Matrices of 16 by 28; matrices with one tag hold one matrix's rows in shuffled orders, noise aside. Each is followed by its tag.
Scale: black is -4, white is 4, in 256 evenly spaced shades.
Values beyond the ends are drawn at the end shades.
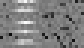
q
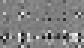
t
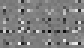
t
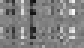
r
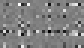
t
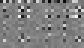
t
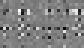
t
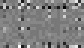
t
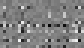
t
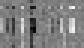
r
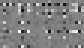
t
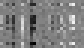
r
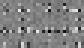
t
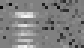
q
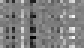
r
